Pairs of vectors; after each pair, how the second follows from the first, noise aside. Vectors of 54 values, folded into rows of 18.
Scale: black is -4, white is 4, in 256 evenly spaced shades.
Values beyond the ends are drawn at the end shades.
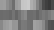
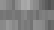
shrunk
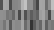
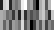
scaled up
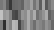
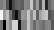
scaled up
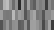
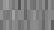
shrunk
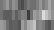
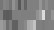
partly zeroed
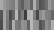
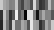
scaled up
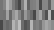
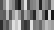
scaled up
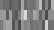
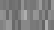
shrunk
